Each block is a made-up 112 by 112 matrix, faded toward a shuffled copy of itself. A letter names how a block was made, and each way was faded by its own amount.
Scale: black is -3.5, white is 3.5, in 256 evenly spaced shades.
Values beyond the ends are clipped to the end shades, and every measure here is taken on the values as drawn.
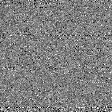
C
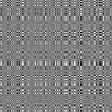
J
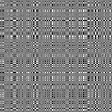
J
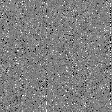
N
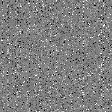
N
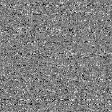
C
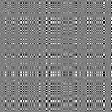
J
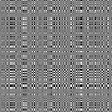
J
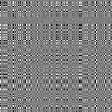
J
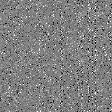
N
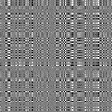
J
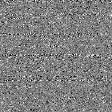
C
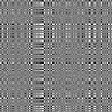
J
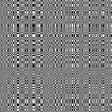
J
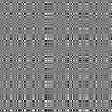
J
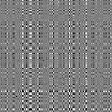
J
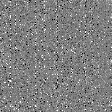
N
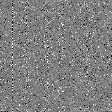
N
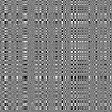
J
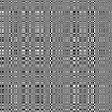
J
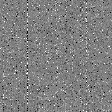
N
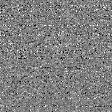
C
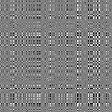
J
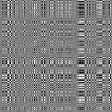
J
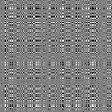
J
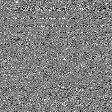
C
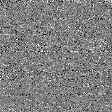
C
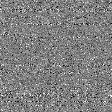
C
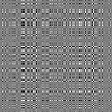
J
